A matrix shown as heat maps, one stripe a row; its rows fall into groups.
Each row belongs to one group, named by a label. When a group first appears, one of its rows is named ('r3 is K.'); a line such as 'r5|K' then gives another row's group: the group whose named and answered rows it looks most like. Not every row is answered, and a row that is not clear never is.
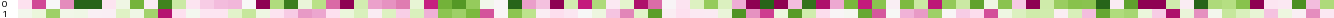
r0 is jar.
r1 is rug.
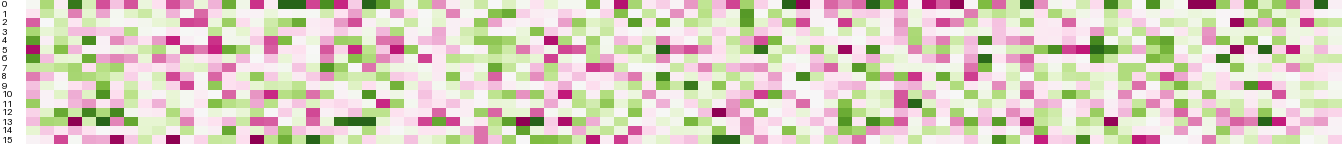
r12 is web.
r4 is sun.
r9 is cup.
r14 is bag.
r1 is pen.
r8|rug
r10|jar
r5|pen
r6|sun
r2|cup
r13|jar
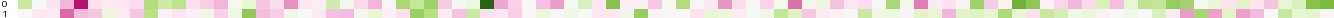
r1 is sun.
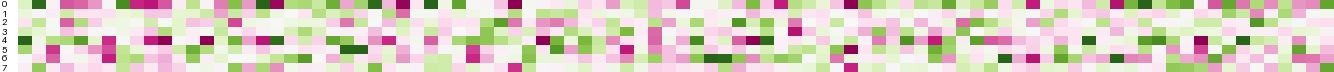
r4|sun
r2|pen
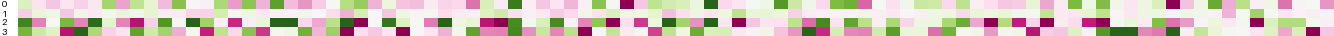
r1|pen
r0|bag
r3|jar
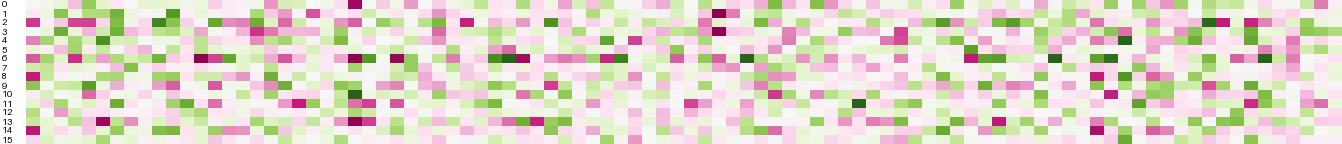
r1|web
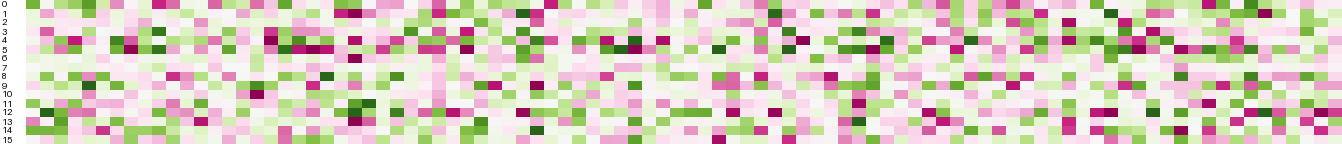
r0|sun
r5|bag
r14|rug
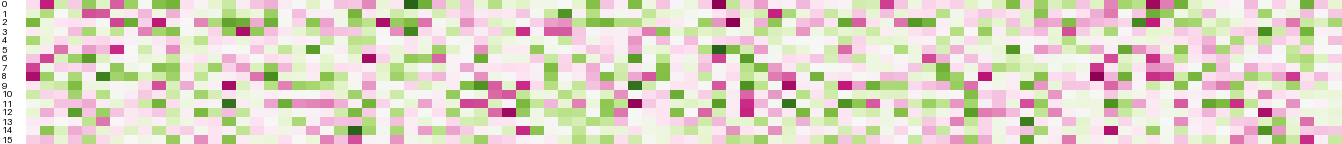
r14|jar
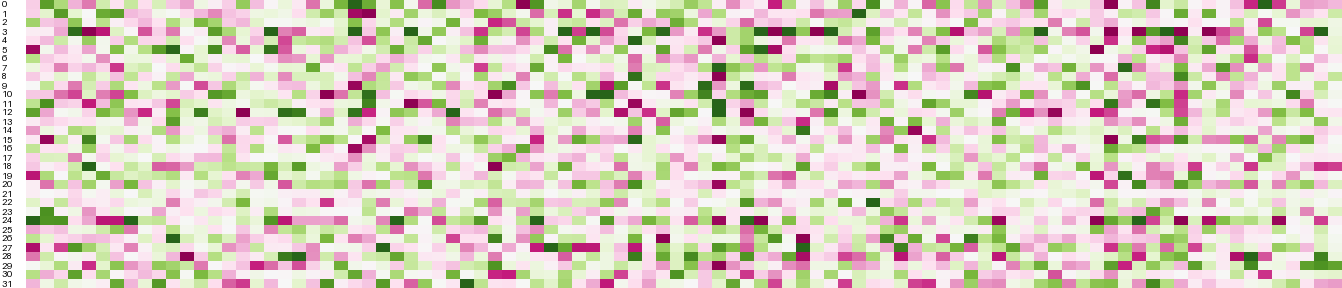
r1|cup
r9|pen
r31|rug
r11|bag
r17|pen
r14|rug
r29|web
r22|rug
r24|rug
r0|jar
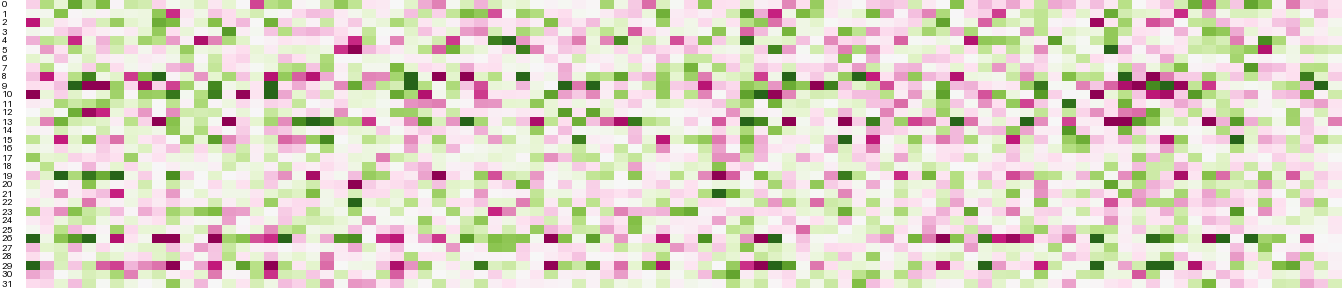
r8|bag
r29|sun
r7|cup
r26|sun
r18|bag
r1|rug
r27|pen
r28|pen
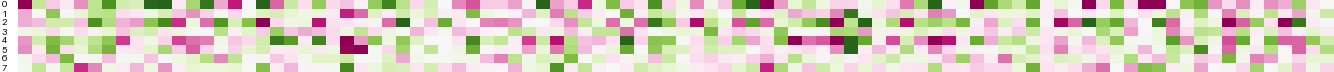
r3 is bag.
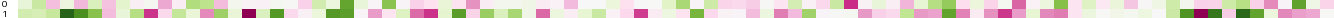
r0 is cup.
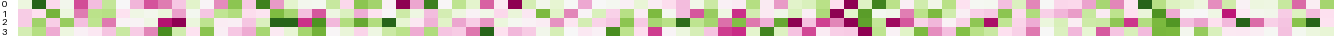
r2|cup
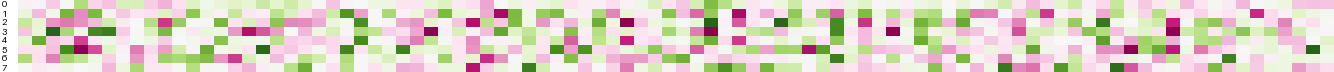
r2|bag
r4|bag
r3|web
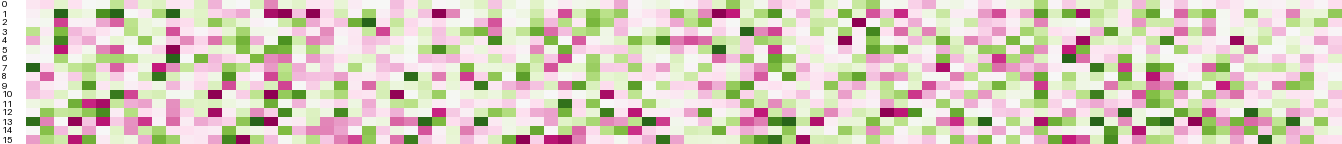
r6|web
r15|pen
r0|rug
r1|web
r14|bag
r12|sun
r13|sun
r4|pen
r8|bag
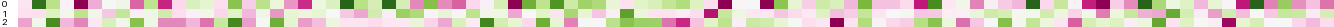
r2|pen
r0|jar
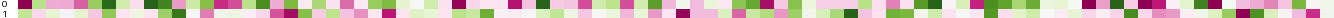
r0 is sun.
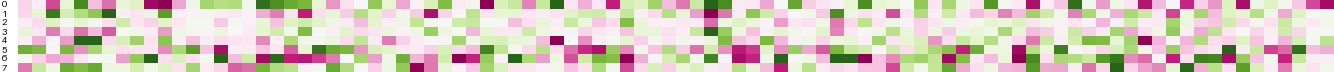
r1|web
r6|bag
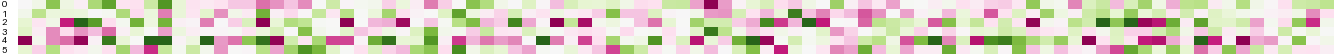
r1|rug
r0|web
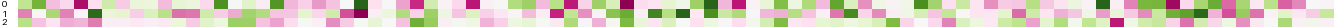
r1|cup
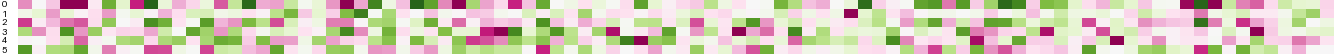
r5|sun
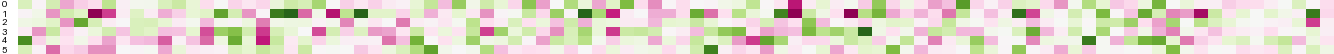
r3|rug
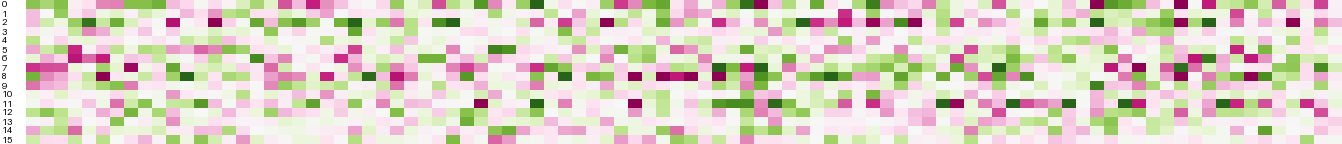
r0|rug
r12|rug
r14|pen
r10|rug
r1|pen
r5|pen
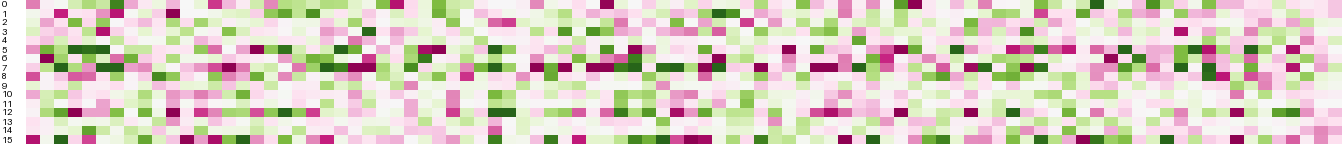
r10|pen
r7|cup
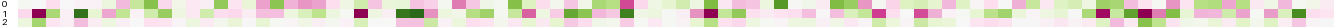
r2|bag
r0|bag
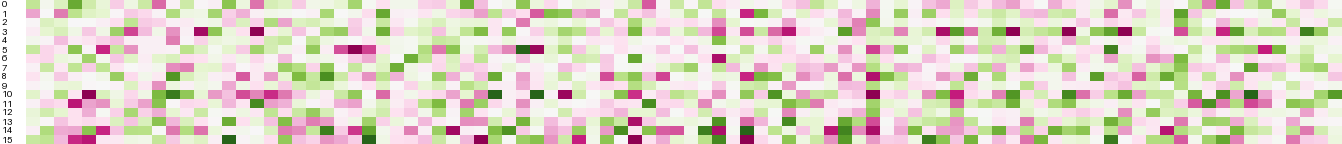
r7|cup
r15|bag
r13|bag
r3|web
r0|sun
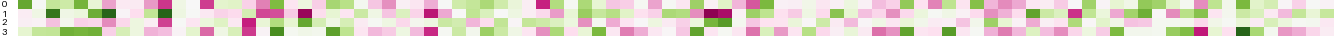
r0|sun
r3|sun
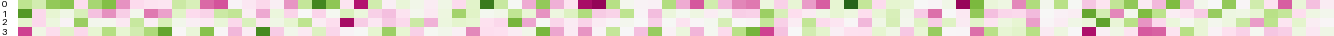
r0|cup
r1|sun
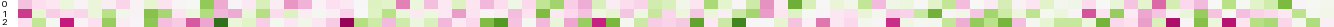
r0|rug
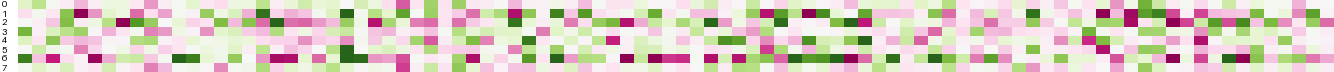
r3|sun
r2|bag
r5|jar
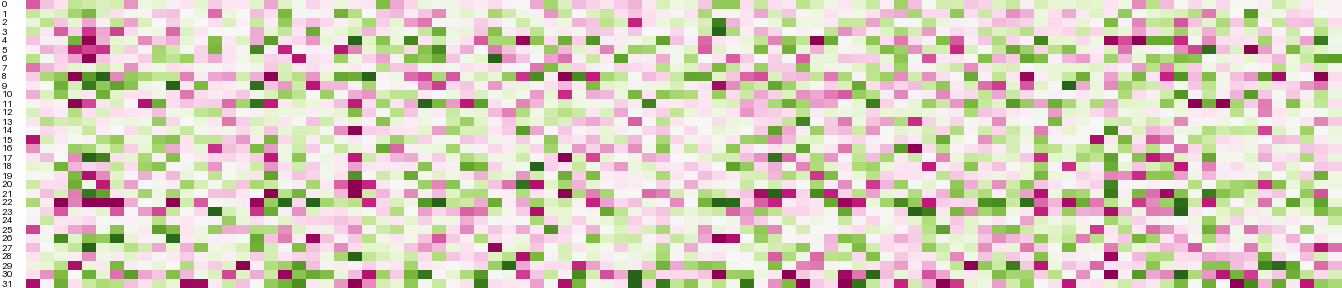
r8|jar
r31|cup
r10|cup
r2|bag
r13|rug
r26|web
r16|rug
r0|rug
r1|sun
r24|bag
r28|jar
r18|rug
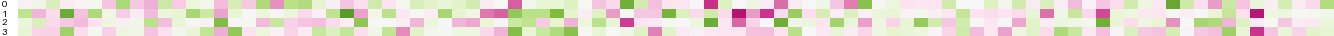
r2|bag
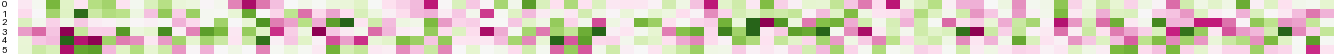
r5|jar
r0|web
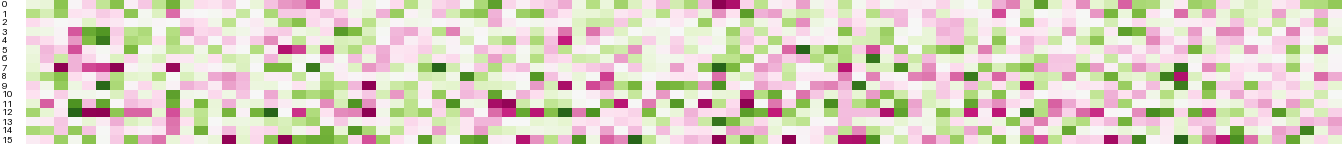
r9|cup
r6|rug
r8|rug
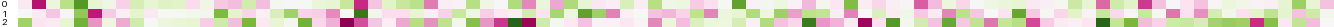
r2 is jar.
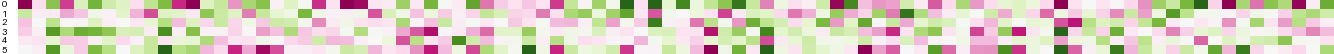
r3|web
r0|cup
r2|pen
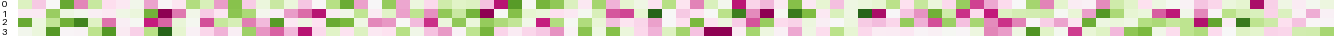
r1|rug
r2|sun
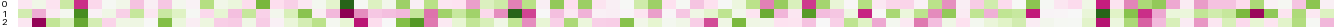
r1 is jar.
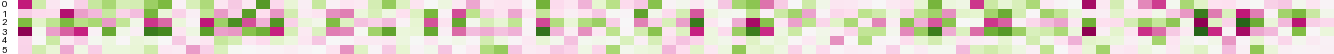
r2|sun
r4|pen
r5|pen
